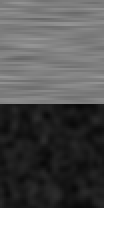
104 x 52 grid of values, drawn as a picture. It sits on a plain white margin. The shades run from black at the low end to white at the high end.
It is made of 2 by 1 panels. Panel 1,1: middling, streaked across, faint in contrast. Panel 2,1: very low, blotchy, faint in contrast.
